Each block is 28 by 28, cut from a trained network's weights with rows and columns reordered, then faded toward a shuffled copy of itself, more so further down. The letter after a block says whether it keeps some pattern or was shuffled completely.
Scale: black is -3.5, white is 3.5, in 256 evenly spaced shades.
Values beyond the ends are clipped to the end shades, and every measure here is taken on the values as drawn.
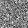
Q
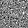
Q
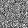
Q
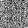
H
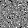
Q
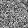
Q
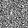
Q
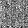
H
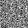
Q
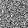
Q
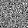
H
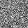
H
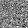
Q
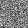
Q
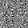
H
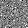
Q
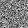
Q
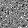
Q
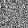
H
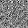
H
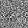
H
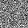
Q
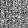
H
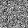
Q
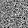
Q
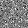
Q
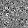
H
